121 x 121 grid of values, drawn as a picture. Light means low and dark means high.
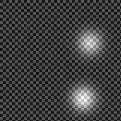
Lone odd cells: none. Odd rows or columns: none. Dips: two. Mirror symmetry: none.
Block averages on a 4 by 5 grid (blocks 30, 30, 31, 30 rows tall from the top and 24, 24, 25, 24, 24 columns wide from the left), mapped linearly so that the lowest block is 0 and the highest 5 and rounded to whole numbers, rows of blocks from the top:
5 5 5 5 5 / 5 5 5 1 4 / 5 5 5 4 5 / 5 5 4 0 5
